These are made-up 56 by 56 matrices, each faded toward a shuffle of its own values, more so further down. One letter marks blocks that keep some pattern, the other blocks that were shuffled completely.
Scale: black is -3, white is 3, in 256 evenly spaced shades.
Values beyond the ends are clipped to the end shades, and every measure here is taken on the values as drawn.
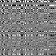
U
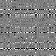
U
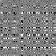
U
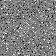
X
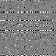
U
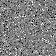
X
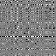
U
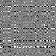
U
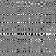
U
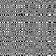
U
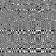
U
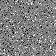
X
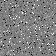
X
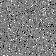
X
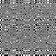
U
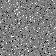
X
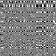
U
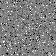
X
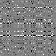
U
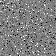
X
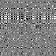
U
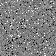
X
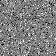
X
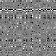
U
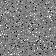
X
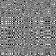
U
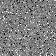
X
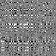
U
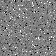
X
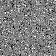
X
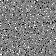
X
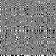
U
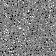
X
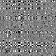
U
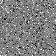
X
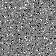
X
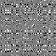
U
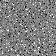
X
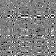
U
